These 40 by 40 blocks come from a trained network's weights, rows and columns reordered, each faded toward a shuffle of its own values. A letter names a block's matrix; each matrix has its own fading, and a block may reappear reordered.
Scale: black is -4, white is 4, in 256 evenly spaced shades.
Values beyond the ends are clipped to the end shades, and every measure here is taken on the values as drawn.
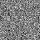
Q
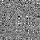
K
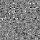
K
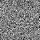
Q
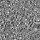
K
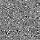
K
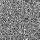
Q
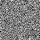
Q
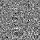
Q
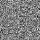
Q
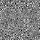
K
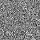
Q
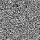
Q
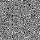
K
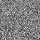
Q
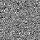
K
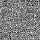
Q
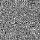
Q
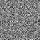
Q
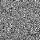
Q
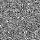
K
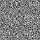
Q
